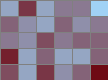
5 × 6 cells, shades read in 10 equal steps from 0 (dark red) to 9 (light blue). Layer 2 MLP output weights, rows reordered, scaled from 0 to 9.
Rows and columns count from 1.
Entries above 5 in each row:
3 3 1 3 2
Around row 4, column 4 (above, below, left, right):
5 6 4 7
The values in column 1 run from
1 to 7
